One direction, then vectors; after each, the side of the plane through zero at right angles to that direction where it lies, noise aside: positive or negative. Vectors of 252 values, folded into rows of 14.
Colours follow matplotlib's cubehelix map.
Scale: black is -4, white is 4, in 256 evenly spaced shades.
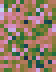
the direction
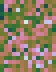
negative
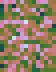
negative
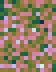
negative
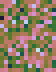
negative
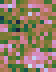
negative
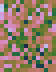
positive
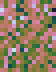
positive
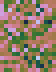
positive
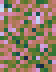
positive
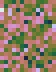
positive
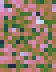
positive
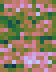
negative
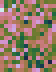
positive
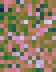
negative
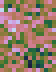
positive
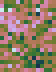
positive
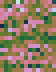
positive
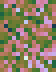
negative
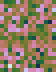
positive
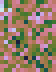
positive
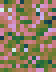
positive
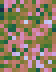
negative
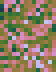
negative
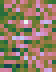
negative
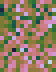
negative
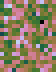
negative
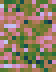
positive
